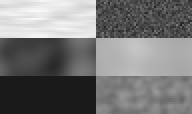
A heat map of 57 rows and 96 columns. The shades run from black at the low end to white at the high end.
It is made of 3 by 2 panels. Panel 1,1: very high, streaked across, faint in contrast. Panel 1,2: low, fine-grained. Panel 2,1: low, smooth. Panel 2,2: high, smooth, faint in contrast. Panel 3,1: very low, flat. Panel 3,2: middling, blotchy, faint in contrast.
